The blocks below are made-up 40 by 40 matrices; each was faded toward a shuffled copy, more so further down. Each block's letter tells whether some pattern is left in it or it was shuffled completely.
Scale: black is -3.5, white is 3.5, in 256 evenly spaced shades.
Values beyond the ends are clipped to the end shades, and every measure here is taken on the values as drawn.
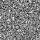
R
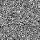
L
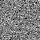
R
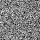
R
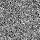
R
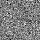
L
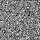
R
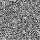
L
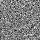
R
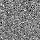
L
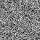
R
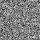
L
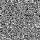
L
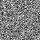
L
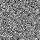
R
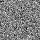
R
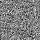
R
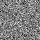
R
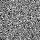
R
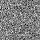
L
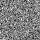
R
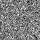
R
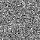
L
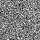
R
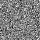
R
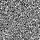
R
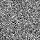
L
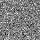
L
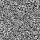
L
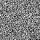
L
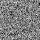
L
